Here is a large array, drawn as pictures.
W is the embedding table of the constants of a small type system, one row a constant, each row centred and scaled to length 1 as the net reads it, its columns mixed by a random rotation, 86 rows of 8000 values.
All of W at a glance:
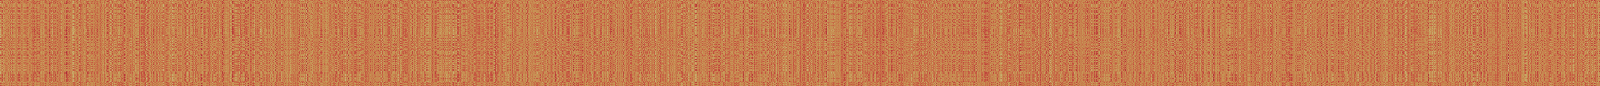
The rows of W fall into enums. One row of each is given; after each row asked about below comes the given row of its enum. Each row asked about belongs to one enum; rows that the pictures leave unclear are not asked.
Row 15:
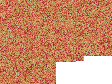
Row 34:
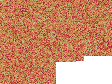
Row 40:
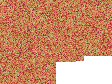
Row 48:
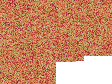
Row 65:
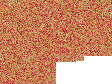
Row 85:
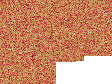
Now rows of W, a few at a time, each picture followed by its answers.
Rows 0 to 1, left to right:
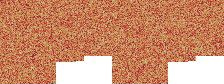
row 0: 85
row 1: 15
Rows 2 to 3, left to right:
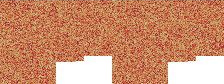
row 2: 48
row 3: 34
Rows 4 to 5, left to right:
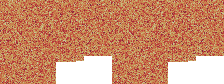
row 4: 65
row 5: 65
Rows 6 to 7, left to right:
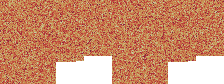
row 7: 85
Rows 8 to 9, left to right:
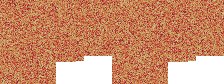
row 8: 48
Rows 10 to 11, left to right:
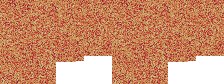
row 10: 48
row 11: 48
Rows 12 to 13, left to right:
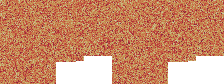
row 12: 15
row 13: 65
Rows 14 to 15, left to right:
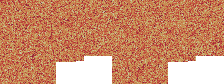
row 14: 85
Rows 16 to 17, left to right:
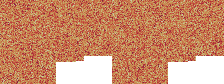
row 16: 48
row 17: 15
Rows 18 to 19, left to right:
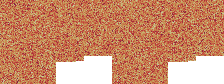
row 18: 48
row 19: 65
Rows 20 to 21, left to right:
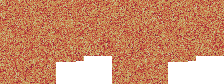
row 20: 15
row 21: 40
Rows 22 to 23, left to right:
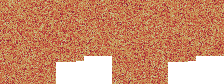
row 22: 65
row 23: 48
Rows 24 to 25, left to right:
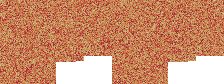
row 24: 15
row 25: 65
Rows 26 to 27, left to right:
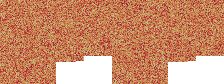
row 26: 15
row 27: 48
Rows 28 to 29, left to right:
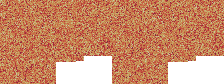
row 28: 15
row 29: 40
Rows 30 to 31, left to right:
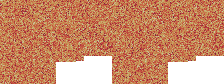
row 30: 34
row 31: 40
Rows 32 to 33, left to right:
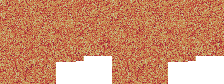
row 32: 15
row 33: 15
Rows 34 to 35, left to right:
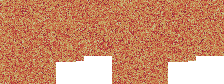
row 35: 65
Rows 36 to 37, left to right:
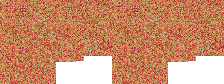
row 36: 34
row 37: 34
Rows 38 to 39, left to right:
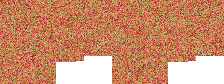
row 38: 85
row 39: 15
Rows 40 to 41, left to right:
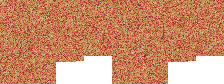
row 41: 85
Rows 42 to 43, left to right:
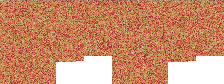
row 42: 34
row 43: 85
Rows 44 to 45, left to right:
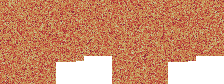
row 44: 65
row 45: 85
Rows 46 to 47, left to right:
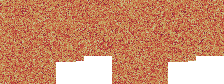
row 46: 34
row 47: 65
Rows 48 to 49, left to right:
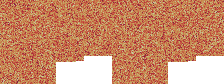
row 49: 85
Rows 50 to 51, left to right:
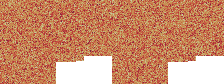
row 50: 65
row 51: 15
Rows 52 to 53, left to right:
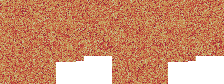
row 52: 34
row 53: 15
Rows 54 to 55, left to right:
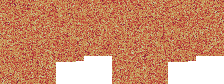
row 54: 48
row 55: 85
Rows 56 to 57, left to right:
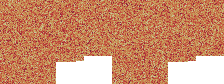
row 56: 65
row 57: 48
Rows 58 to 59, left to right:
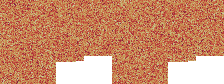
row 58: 48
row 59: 65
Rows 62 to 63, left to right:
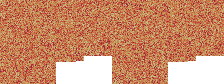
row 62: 15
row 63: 48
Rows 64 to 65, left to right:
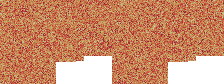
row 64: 34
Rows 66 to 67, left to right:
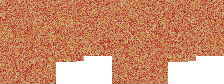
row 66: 15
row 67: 65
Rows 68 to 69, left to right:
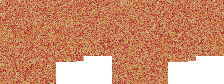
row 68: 15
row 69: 65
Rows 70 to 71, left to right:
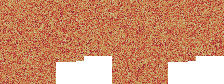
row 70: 65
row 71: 15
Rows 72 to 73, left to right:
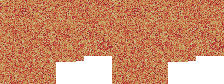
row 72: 34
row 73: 34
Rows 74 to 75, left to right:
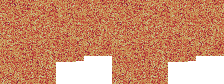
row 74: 48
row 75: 48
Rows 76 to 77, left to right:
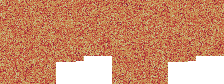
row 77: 48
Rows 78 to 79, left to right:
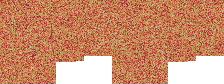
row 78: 85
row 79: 48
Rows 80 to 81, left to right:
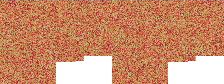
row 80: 48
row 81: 15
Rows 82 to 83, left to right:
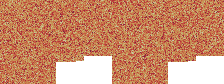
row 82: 65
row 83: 85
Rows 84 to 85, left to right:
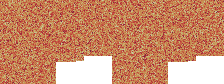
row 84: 65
